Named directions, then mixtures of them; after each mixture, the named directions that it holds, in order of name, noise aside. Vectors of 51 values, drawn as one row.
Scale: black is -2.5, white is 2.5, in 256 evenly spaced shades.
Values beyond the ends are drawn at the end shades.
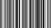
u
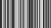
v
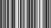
u, v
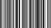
u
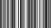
u, v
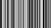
v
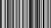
u, v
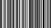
u, v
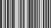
v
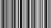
u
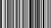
u, v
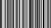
u, v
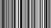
u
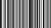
u, v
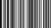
v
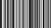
u, v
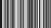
v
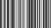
v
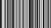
u, v
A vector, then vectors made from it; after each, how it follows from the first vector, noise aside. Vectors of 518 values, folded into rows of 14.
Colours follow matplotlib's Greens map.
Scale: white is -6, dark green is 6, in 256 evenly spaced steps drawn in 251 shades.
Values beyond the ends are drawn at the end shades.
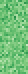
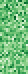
scaled up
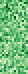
scaled up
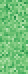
copied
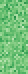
copied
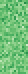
copied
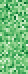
scaled up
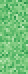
copied
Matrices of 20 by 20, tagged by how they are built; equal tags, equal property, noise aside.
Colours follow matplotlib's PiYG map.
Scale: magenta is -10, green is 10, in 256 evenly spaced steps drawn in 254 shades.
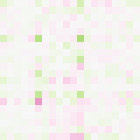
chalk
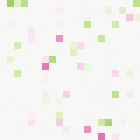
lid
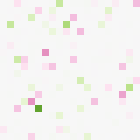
lid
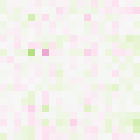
chalk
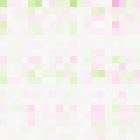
chalk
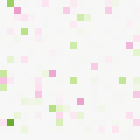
lid
